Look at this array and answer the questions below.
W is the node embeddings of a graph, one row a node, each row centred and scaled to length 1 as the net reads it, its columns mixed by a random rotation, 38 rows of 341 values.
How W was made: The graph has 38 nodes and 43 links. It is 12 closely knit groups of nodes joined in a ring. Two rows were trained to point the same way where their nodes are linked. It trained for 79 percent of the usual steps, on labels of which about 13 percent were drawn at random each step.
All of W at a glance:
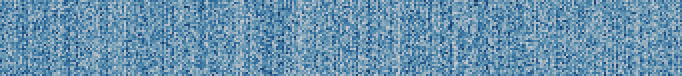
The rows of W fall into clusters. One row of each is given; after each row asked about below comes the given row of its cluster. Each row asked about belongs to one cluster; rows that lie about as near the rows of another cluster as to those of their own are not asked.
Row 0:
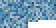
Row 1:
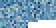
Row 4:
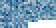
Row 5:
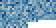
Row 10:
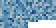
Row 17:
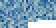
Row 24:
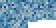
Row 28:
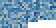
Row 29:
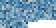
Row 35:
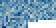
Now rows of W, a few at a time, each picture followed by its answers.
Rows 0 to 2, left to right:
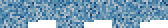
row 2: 0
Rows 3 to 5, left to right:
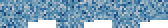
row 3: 35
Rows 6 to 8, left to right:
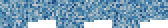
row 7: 10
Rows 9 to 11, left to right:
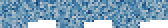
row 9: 28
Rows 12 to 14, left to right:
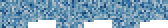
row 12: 35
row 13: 4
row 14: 4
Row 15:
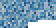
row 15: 24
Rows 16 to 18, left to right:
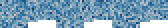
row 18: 10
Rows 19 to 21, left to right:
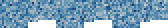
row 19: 0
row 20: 28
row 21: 1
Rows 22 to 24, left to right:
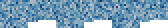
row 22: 5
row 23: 17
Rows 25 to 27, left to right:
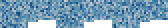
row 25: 35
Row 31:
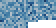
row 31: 17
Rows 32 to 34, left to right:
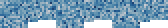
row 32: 28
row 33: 29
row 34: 1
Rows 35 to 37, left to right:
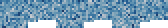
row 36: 5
